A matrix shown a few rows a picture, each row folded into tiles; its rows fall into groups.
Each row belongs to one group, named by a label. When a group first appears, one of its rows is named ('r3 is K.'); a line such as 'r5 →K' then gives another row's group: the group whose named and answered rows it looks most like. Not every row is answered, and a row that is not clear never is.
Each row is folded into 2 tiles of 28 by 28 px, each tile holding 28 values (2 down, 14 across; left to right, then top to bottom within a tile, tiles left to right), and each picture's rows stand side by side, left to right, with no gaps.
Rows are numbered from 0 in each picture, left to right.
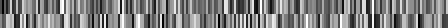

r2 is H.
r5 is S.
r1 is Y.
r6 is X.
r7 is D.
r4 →X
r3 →H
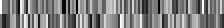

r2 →H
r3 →H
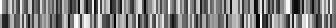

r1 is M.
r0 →D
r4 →X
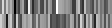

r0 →H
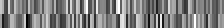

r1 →D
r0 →D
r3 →S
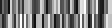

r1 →X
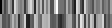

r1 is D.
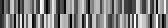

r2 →M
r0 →X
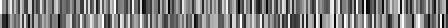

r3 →D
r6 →H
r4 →H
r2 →H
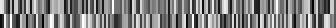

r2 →D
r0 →X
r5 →X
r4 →X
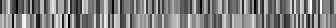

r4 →H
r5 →D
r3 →M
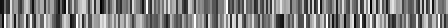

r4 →H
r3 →S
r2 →H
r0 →X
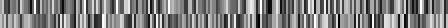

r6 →X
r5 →D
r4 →X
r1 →X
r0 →H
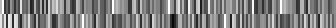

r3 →D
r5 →S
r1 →S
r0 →H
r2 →S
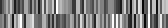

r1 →S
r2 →X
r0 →M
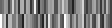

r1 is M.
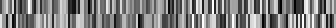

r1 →M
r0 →Y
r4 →M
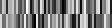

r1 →X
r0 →X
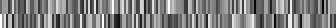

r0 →Y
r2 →D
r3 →S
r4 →H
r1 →S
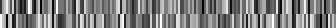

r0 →Y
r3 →H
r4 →X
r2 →Y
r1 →D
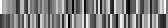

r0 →S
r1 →M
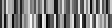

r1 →S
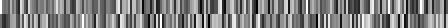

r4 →M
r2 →Y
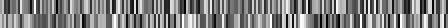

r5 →M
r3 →M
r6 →S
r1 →D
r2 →Y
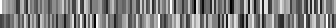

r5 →S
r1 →S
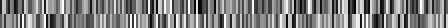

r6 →M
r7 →Y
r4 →Y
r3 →H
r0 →M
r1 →Y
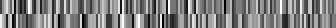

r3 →D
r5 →D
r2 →H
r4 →S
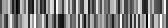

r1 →D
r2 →X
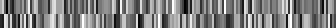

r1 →S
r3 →M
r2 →D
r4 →D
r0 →X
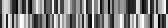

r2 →M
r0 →M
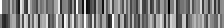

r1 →H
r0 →D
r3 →S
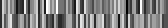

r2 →H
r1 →D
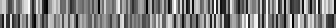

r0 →X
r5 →M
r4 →M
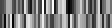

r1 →M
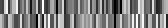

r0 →Y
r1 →S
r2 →X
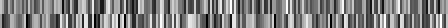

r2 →Y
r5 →H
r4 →H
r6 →Y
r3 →M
